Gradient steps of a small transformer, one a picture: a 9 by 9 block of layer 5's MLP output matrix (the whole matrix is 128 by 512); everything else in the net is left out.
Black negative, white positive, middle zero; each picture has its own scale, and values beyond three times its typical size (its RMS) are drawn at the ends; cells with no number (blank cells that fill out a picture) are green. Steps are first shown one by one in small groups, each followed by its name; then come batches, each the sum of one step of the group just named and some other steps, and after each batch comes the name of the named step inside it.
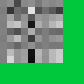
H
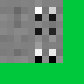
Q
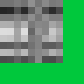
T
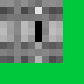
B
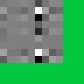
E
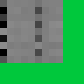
B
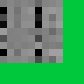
Q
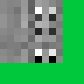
Q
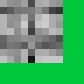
T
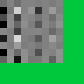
H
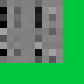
Q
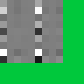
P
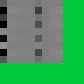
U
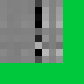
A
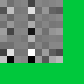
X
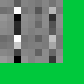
A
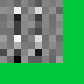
X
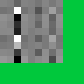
A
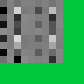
U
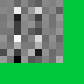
X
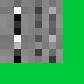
A
